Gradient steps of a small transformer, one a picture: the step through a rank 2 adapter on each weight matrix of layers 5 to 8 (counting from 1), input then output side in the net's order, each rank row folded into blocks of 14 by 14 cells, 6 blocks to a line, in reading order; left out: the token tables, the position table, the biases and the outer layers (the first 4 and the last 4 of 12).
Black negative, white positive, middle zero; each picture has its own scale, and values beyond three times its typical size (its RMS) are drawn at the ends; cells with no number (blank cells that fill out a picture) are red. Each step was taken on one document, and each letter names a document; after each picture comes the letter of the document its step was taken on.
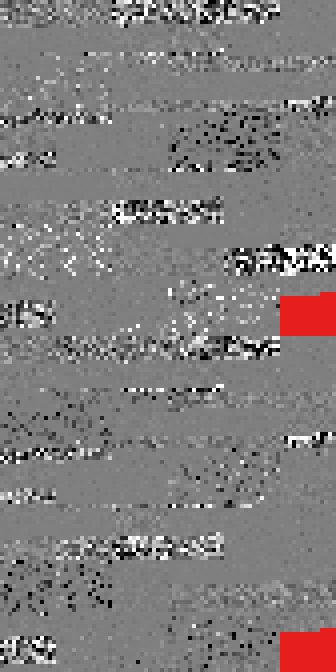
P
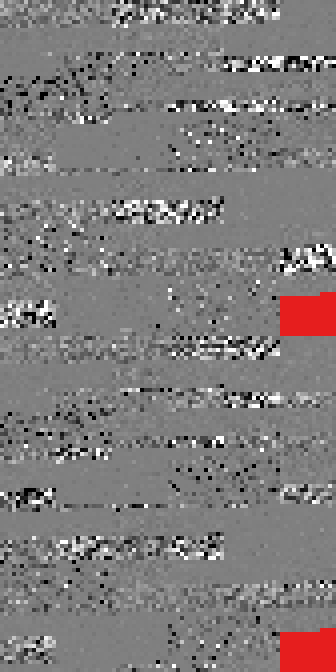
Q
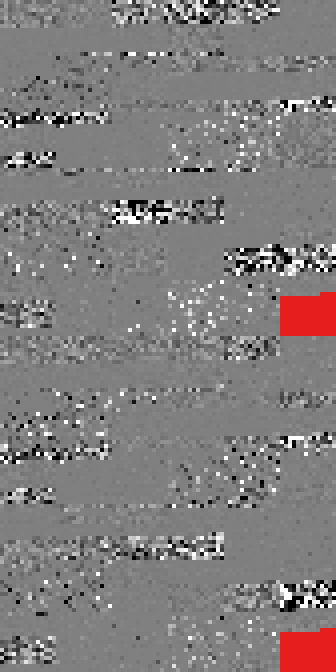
P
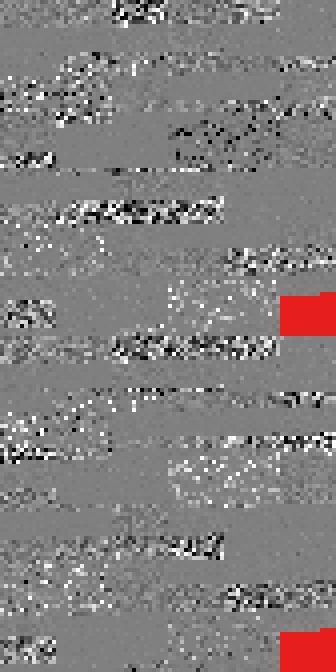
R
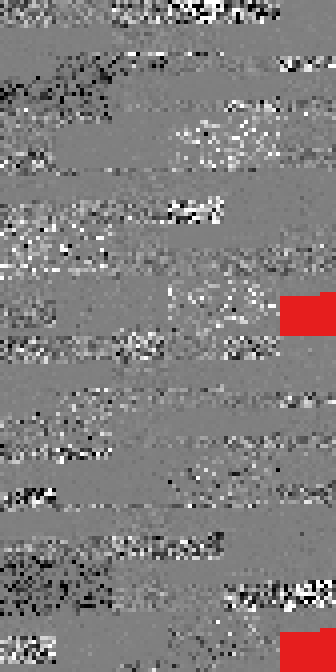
Q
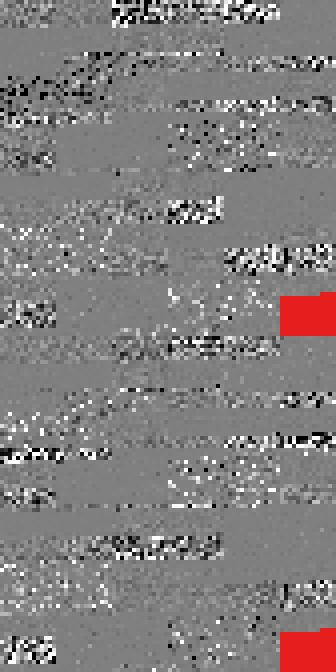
Q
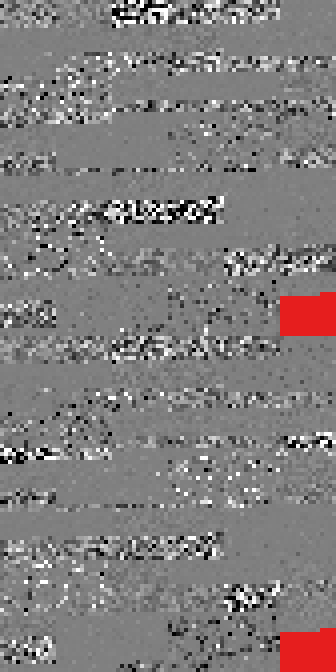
R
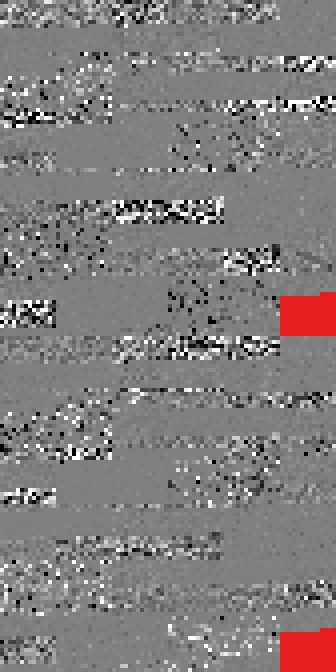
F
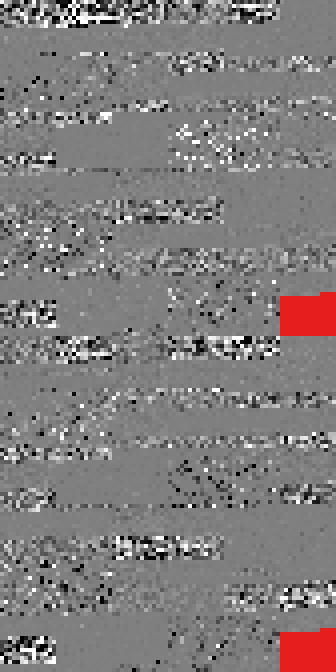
Q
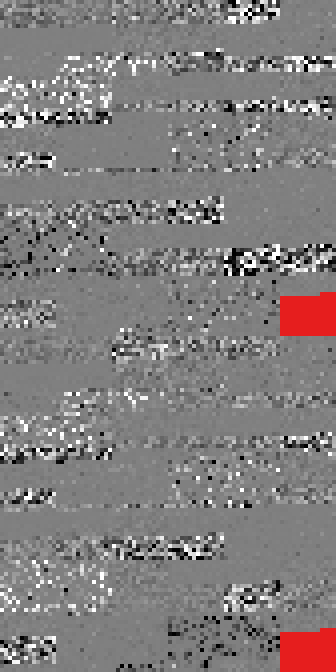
R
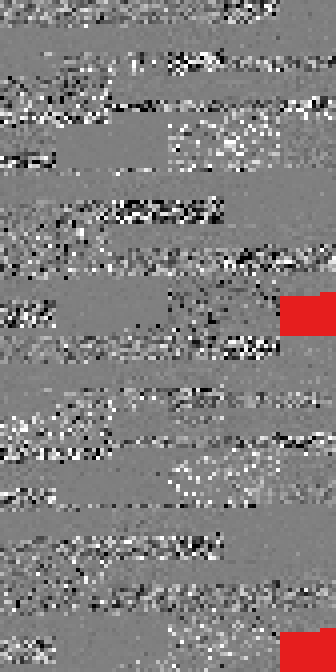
F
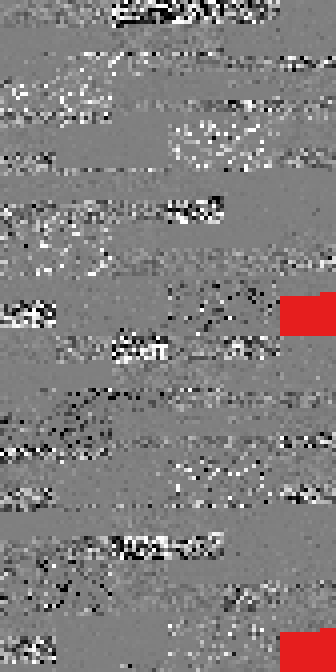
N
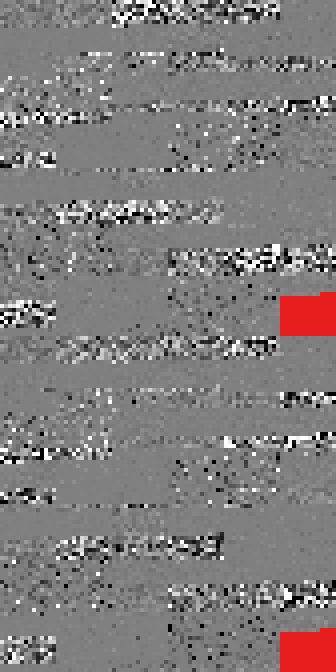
P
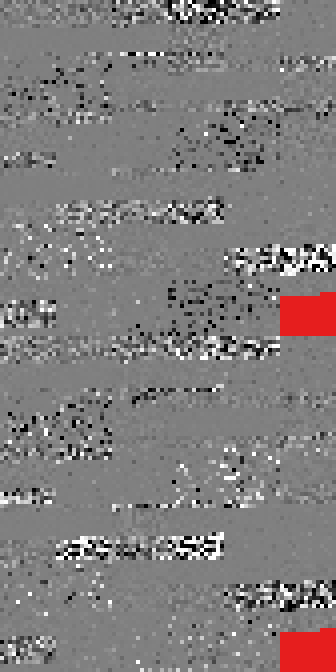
P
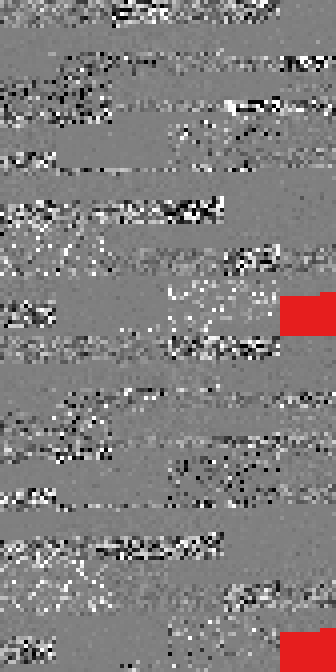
R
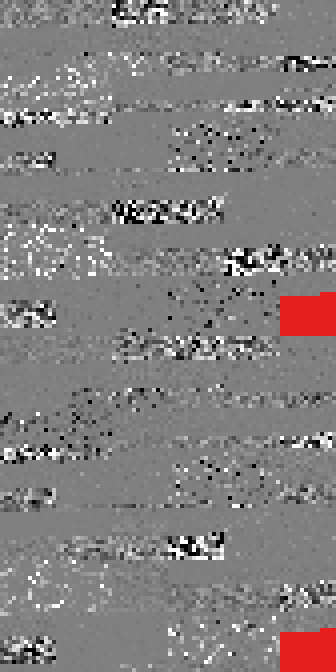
N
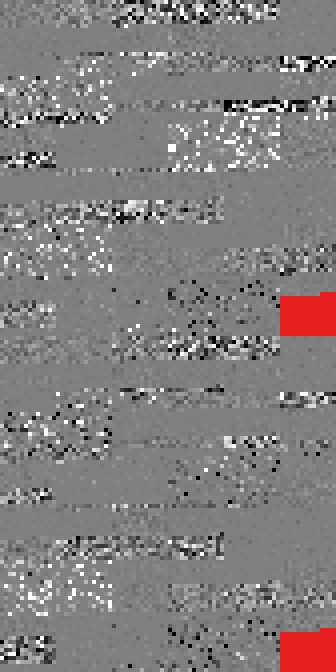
P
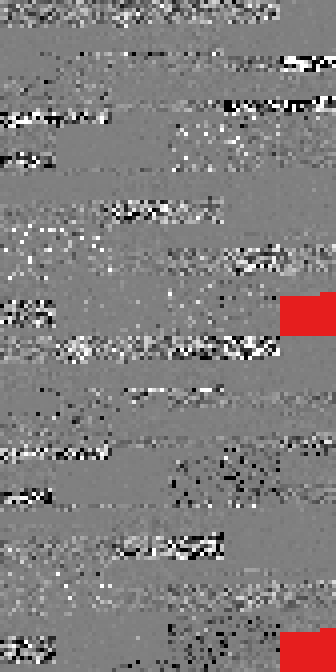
P
